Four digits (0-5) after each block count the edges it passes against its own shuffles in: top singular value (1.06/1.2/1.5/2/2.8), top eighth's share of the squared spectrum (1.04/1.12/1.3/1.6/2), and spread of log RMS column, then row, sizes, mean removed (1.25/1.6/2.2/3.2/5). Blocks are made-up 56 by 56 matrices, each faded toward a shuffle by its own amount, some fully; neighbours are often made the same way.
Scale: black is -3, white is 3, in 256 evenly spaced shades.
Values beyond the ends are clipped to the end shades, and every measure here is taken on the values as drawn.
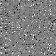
3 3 1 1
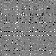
4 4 2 2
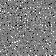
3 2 0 1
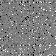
3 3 1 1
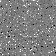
2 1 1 0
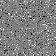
2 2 0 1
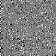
3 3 2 1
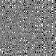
4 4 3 2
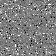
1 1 1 0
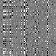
4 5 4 2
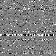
4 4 0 3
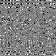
4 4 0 2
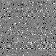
4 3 1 2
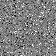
2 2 0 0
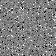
1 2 1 1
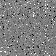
1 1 0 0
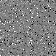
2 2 1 1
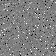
0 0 0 0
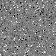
1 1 1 0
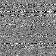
2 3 0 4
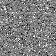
0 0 0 0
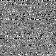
1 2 0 3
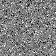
0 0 0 0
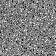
0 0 0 0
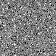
0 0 0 0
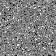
1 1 0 0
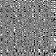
4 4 3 2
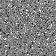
0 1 0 0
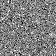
0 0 0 0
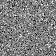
0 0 0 0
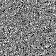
0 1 0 0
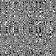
4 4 3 2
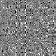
4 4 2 1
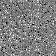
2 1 0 0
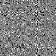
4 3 2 2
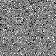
3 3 0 1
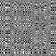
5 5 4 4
